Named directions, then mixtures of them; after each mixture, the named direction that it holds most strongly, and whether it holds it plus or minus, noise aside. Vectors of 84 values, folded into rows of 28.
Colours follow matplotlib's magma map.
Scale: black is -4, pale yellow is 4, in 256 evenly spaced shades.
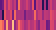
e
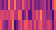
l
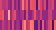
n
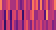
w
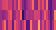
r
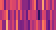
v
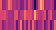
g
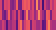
v, minus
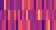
v, minus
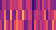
w, minus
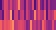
e, plus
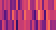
v, minus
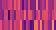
n, minus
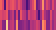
v, plus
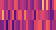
e, minus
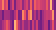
l, minus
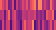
n, plus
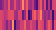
l, plus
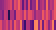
n, minus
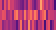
g, plus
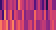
e, plus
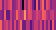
n, minus
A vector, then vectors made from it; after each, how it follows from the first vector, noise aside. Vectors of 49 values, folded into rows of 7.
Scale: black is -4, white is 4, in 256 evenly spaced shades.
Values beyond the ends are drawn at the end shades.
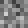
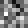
scaled up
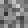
negated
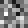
scaled up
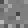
partly zeroed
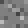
partly zeroed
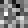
scaled up
